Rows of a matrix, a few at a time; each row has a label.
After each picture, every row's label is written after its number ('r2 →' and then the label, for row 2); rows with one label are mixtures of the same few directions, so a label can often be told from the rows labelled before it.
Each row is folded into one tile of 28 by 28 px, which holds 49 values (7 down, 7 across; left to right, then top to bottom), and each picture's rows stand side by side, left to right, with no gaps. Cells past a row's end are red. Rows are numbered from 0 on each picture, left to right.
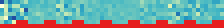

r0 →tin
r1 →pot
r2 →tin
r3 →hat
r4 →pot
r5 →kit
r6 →pot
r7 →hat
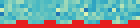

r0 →hat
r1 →hat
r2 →hat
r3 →hat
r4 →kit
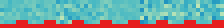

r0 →hat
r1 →tin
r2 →tin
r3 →pot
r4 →tin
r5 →kit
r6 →pot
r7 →hat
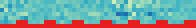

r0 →kit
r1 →hat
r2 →tin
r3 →pot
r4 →pot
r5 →pot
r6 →hat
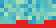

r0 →hat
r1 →kit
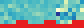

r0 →tin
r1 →pot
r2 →hat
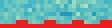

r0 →hat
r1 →kit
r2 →pot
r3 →pot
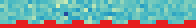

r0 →tin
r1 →tin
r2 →pot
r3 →kit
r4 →hat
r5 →tin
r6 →pot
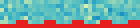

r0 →kit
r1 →kit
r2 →tin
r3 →tin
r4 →pot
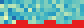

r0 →tin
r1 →kit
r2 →tin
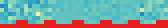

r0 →tin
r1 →pot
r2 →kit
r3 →kit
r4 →tin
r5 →hat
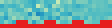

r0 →tin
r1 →tin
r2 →kit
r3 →kit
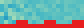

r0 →tin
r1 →tin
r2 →tin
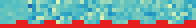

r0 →pot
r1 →tin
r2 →kit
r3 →hat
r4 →hat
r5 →pot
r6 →pot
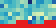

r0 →pot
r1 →kit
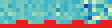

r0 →tin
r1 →pot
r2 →hat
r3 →tin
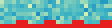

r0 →kit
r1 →pot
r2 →kit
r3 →hat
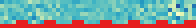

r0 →tin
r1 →tin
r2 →hat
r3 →hat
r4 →hat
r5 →kit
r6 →tin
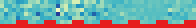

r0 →hat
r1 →pot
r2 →hat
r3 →pot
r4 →pot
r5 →kit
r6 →hat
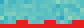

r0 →kit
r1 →tin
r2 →tin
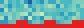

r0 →kit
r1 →kit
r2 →pot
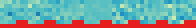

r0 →pot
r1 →pot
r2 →kit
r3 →tin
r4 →tin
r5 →kit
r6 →tin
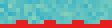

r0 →tin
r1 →tin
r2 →pot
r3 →pot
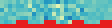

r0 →kit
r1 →hat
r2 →tin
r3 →hat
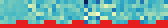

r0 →kit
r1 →tin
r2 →tin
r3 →kit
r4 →hat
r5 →kit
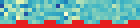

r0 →hat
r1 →kit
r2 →pot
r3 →tin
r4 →tin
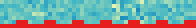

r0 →tin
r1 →pot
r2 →hat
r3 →pot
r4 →tin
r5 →kit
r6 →kit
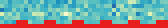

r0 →hat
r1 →pot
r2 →pot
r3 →hat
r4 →hat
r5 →pot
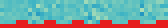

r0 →hat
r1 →tin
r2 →tin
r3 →tin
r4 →pot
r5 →hat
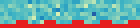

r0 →tin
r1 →tin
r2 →hat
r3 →pot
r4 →tin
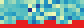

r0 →kit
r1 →kit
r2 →tin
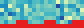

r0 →tin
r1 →kit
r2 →tin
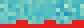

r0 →tin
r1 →kit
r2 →tin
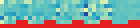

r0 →kit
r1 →kit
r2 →hat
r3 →hat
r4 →hat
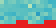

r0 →kit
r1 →pot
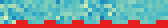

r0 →tin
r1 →pot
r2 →kit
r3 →hat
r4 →hat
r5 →kit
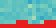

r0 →hat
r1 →tin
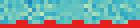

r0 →kit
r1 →kit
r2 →kit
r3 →tin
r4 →tin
